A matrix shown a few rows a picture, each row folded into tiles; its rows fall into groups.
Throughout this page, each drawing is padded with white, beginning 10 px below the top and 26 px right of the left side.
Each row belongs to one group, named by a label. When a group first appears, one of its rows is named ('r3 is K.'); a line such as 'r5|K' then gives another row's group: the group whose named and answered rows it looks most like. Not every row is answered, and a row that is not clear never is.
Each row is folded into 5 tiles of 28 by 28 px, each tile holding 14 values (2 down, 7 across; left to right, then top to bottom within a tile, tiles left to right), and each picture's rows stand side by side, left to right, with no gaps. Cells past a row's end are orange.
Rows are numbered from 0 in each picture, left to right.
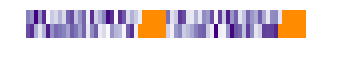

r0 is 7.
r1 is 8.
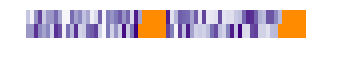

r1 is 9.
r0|8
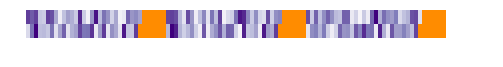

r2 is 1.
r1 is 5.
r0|5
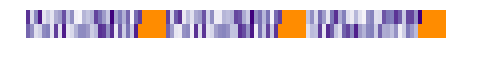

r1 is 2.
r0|2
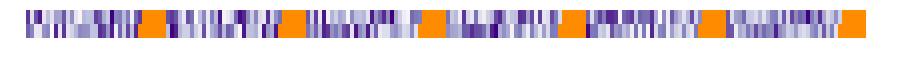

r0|2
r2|7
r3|7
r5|7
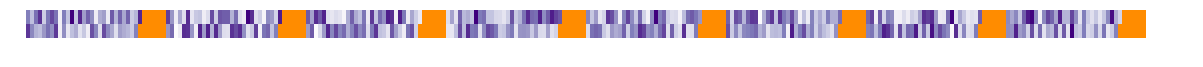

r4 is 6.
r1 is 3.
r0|2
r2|7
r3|9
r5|2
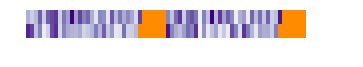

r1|2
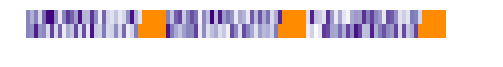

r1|2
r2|3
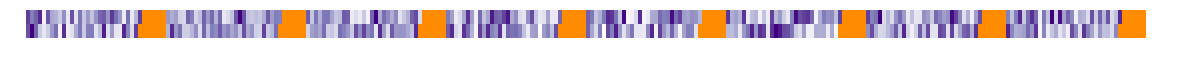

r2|1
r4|9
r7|2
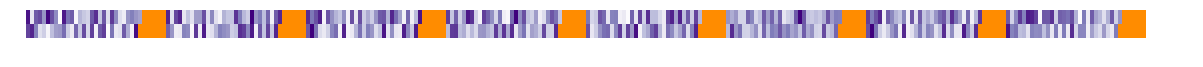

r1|2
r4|8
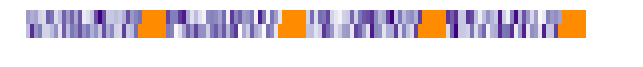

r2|3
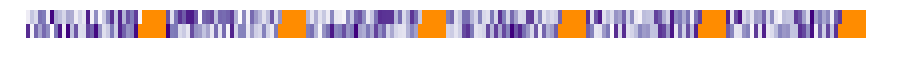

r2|7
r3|3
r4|2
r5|2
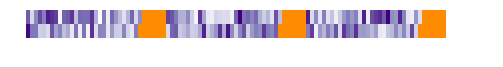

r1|5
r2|7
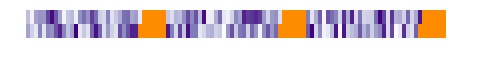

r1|9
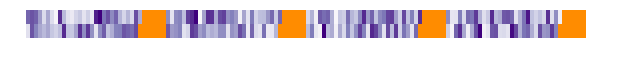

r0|5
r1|6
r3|8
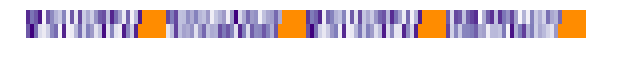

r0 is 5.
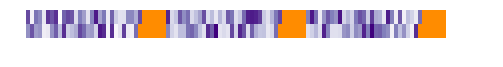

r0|6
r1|9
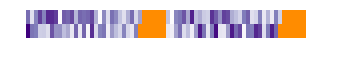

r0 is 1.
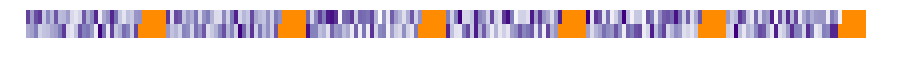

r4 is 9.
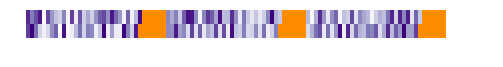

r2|8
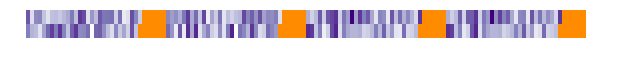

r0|7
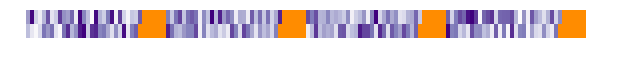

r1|2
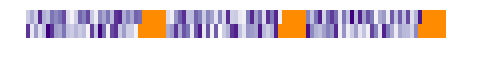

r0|9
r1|8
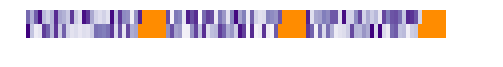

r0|2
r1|6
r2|9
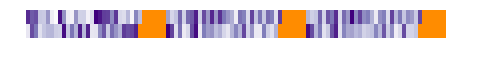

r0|5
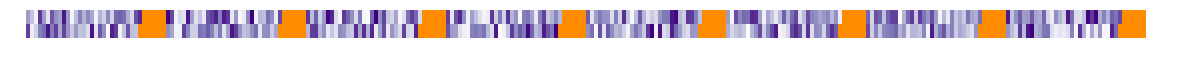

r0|9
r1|3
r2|1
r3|8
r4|9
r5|8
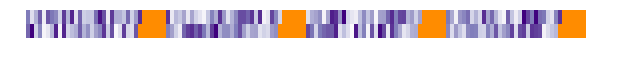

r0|6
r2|9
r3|9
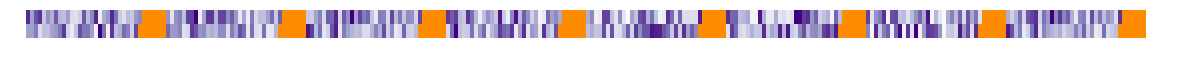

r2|6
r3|5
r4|3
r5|5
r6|8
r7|6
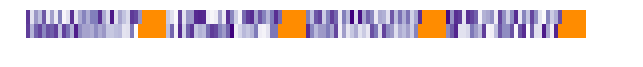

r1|9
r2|2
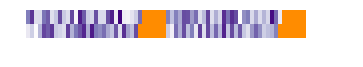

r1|1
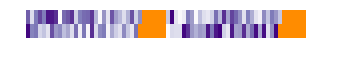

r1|3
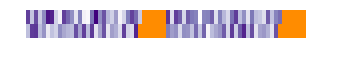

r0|1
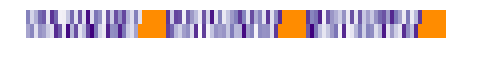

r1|2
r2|5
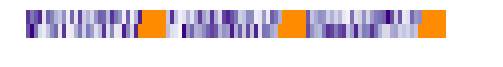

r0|5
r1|3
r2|7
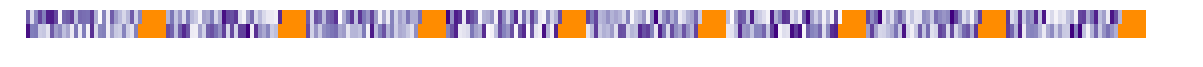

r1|3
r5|8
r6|5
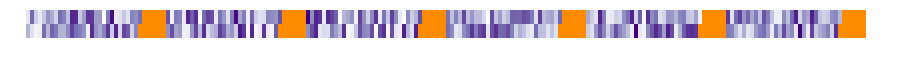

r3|7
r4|8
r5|1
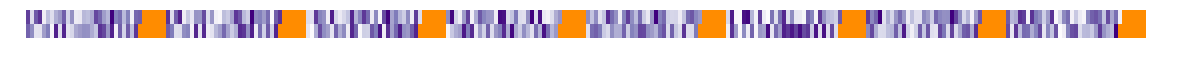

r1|2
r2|8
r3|3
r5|3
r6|5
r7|8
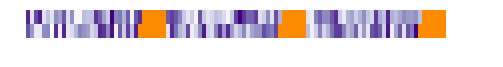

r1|5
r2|8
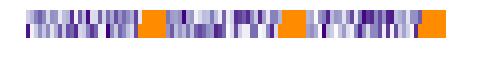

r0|8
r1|7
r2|3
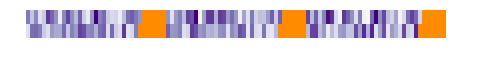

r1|6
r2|1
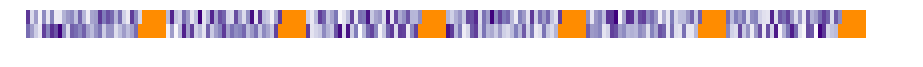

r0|7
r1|3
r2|8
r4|6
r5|8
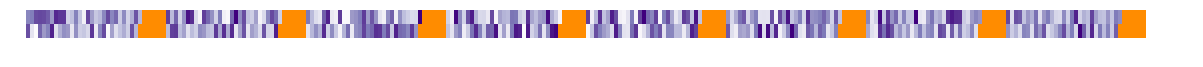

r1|1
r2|3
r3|8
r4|8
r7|2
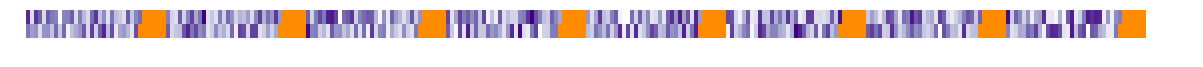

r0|2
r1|9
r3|9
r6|6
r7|9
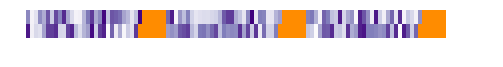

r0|9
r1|3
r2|3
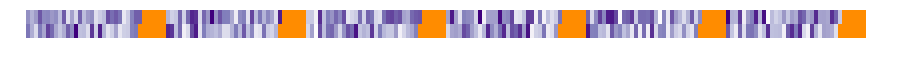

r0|9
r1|6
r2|9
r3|3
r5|9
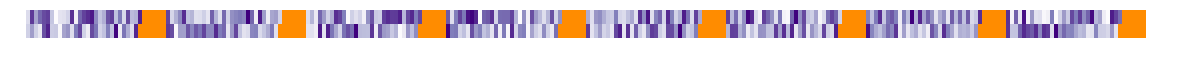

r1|7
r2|9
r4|8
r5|1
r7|7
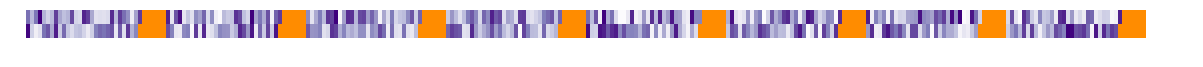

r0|2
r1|2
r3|6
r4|7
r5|3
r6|7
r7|3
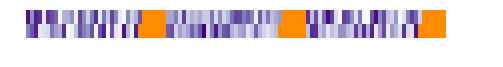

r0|5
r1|7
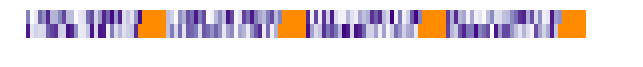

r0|9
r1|9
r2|7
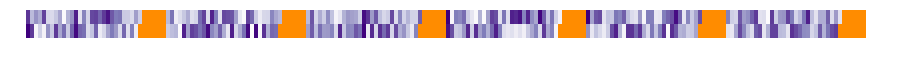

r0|7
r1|3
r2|3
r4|9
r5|8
